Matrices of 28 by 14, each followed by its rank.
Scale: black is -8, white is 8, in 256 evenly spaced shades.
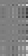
one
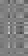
one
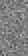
full rank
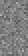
full rank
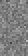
full rank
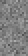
full rank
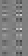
one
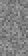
full rank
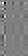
one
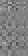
three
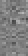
three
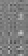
three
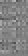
three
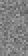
full rank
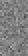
full rank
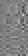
three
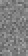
full rank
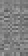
three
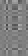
one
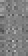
three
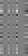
one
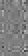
three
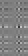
one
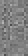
three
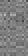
three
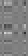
one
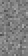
full rank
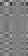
one
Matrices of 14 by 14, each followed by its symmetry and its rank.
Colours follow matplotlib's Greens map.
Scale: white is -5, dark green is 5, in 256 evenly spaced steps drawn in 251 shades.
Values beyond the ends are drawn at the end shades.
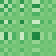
symmetric, rank one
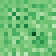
symmetric, rank three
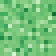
antisymmetric, full rank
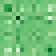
symmetric, rank three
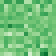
neither, rank three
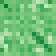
symmetric, rank three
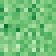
neither, rank three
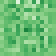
neither, rank three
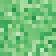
antisymmetric, full rank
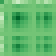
symmetric, rank one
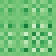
symmetric, rank one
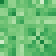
symmetric, rank three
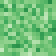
antisymmetric, full rank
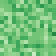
antisymmetric, full rank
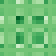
symmetric, rank one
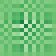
symmetric, rank one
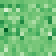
neither, rank three
